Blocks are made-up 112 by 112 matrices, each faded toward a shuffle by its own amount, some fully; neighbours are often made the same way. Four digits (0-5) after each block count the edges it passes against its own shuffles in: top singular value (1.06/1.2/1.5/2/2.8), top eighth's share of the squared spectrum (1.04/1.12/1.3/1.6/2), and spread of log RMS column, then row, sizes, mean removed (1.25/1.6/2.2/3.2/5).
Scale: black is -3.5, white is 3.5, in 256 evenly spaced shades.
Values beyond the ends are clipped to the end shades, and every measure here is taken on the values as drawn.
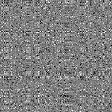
5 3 2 2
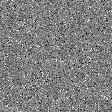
3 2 0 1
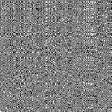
5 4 3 3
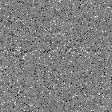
2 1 0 0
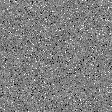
2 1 0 0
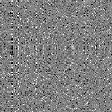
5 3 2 1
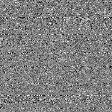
1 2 0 4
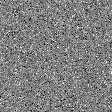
0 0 0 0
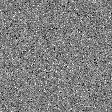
0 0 0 0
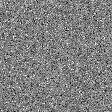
0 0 0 0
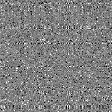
4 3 2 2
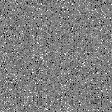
4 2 2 1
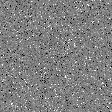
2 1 0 0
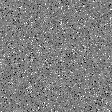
2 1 0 0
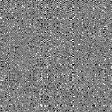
5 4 3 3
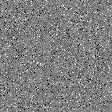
2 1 0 0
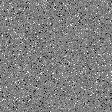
1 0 0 0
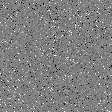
0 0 0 0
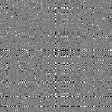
5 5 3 3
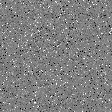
2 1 0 0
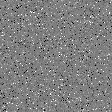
2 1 0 0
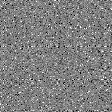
4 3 1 2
